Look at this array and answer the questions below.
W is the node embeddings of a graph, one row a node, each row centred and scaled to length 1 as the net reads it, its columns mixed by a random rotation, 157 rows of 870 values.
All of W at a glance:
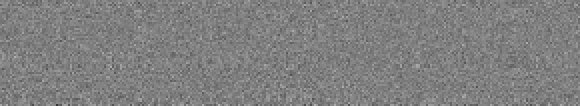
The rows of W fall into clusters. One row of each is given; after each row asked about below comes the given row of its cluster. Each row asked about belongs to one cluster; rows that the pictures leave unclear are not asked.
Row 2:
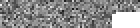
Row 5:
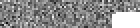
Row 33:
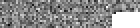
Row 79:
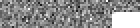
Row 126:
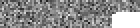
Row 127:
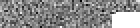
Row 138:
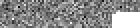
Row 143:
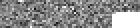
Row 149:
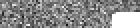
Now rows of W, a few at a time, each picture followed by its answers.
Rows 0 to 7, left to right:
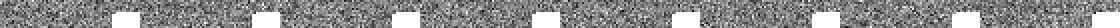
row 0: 138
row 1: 33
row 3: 2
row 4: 2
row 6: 143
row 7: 33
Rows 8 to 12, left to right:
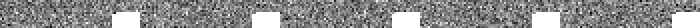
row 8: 33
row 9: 2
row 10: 79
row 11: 5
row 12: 127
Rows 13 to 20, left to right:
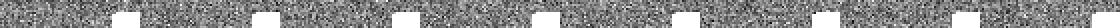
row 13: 126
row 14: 149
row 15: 79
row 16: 149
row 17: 149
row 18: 33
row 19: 138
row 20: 149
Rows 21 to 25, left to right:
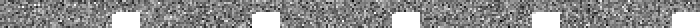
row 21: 126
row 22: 127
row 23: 79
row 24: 79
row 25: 149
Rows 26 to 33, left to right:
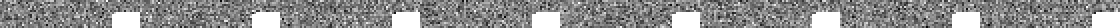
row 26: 79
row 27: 127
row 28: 33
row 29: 138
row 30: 127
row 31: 126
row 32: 5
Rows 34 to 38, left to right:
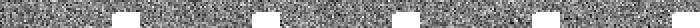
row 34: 149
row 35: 5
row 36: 5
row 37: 143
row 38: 79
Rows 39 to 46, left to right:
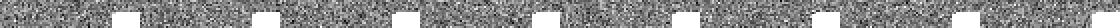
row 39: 79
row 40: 149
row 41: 138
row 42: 143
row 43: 149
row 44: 127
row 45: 143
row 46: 126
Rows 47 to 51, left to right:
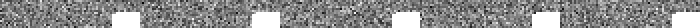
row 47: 149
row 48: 126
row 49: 143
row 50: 33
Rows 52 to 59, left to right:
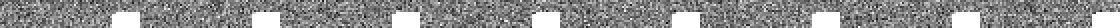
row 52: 126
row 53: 79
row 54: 138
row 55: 127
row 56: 149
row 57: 149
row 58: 79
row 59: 33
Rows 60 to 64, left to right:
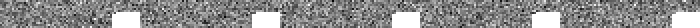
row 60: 143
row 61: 138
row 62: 2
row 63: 127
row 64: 126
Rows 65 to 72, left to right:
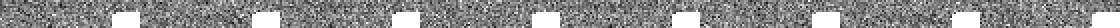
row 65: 33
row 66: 143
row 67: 33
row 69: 33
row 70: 5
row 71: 143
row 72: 149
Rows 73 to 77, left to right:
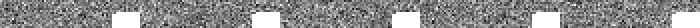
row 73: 138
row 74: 127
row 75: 2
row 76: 138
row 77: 126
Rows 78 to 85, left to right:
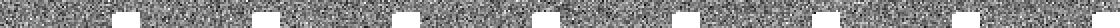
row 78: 5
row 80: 5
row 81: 79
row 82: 138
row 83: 33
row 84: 5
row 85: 33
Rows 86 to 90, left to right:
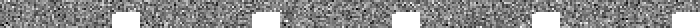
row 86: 5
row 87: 5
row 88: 2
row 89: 127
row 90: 5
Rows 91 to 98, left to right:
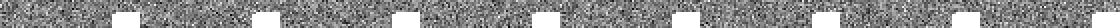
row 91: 2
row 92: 143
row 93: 138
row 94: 79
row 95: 2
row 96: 5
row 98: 5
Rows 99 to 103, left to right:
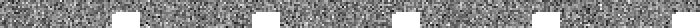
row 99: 126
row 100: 5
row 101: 5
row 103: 149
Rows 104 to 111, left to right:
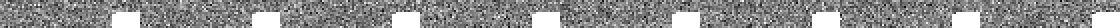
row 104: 126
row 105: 149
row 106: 127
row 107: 79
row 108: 138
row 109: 33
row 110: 33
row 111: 127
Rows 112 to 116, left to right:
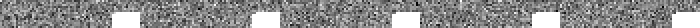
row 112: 79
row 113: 126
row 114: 149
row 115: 149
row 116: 2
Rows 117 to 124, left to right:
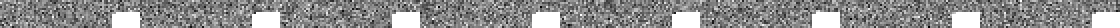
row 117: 5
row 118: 33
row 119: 2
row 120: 138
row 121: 33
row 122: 138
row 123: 79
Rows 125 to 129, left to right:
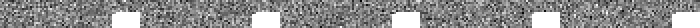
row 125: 126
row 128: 79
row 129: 2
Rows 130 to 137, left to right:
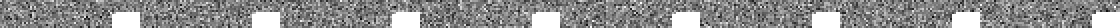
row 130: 79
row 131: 79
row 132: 126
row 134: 143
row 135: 5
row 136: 2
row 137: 2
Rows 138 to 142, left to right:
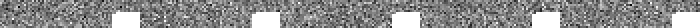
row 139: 149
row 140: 127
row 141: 33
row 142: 149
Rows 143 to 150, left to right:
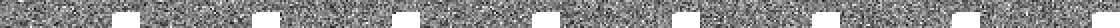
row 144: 143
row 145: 33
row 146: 143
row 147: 138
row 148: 149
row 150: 2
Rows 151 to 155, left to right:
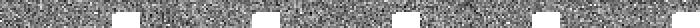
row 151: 149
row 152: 149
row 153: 127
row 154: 33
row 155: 126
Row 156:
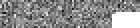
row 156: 2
